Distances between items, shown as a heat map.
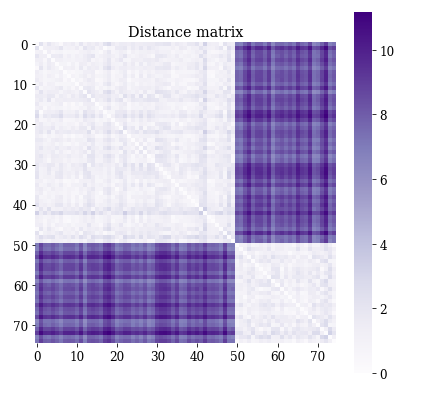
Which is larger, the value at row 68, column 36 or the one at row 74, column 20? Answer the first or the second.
the first
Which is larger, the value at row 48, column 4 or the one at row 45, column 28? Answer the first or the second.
the first
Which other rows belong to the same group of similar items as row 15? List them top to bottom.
0, 1, 2, 3, 4, 5, 6, 7, 8, 9, 10, 11, 12, 13, 14, 16, 17, 18, 19, 20, 21, 22, 23, 24, 25, 26, 27, 28, 29, 30, 31, 32, 33, 34, 35, 36, 37, 38, 39, 40, 41, 42, 43, 44, 45, 46, 47, 48, 49
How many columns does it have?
75
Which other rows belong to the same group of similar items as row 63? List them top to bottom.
50, 51, 52, 53, 54, 55, 56, 57, 58, 59, 60, 61, 62, 64, 65, 66, 67, 68, 69, 70, 71, 72, 73, 74
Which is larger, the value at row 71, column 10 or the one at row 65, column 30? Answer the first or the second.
the second
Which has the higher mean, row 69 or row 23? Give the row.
69
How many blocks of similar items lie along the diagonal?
2
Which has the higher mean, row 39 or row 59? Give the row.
59
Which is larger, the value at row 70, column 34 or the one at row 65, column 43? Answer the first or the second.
the second
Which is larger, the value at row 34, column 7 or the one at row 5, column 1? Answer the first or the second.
the second
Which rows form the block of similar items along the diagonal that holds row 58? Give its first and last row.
50 to 74
